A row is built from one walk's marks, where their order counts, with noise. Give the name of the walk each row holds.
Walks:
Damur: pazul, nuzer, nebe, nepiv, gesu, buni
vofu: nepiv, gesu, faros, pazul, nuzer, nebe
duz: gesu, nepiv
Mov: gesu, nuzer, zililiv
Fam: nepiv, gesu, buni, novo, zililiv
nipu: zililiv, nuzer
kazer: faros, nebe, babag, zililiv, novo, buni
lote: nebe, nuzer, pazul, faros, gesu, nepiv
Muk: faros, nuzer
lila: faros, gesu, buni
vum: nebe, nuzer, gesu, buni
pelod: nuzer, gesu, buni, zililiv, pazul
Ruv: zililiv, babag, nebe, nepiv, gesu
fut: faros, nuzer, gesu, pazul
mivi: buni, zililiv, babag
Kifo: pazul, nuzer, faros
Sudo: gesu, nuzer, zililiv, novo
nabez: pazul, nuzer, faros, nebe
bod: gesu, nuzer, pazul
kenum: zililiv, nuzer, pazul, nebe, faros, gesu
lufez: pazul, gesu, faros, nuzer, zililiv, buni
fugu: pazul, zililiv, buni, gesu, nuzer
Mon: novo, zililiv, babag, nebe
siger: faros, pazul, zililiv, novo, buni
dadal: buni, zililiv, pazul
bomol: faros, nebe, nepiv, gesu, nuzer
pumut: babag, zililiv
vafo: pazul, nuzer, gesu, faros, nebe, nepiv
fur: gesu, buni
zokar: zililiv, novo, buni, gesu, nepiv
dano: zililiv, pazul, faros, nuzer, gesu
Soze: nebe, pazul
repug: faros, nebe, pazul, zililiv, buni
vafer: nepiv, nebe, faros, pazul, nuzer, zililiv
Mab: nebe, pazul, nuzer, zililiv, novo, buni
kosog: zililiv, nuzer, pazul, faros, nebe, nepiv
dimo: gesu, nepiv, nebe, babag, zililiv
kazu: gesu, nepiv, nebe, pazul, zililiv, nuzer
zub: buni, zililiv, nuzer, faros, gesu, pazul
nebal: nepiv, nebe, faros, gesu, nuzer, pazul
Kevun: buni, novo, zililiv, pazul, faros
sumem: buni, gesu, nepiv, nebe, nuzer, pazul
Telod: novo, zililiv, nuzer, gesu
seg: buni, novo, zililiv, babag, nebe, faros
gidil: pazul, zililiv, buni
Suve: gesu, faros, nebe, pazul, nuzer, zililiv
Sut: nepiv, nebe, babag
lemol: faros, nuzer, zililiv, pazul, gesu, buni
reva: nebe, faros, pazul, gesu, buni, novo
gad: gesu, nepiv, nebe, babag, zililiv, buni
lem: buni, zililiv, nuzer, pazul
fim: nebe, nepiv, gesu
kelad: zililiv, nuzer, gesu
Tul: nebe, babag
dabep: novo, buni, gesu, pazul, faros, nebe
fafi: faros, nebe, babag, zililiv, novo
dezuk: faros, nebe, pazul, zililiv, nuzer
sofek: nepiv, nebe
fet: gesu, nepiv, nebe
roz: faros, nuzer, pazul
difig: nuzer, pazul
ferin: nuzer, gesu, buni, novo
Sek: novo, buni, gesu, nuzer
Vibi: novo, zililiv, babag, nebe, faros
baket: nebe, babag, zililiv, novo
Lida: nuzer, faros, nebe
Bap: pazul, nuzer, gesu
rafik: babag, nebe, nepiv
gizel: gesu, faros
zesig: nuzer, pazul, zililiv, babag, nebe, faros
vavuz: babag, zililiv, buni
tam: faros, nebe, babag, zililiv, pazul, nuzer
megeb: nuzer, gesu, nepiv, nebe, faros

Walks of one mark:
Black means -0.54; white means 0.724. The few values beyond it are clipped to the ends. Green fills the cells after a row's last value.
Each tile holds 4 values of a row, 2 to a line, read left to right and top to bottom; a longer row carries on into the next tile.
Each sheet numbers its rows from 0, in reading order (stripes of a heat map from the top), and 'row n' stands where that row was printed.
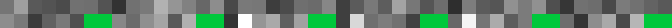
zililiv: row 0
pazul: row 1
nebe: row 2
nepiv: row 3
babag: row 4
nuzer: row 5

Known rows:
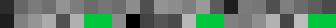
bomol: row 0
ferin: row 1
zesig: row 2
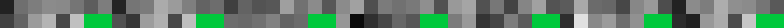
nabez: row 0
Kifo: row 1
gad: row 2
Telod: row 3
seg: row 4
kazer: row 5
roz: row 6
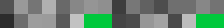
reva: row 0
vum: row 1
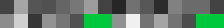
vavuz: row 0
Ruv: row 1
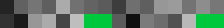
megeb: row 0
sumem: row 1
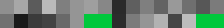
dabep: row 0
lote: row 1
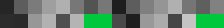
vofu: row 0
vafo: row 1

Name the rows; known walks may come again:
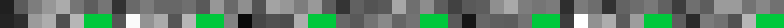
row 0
vofu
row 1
Soze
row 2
ferin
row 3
gad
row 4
duz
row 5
Tul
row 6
sumem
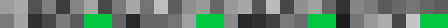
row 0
seg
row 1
siger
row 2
Kevun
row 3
Lida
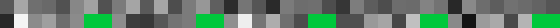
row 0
kazer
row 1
dadal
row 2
Ruv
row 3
vum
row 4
kenum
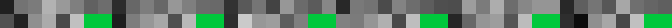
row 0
Kifo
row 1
bomol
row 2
fim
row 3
zesig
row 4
reva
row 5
megeb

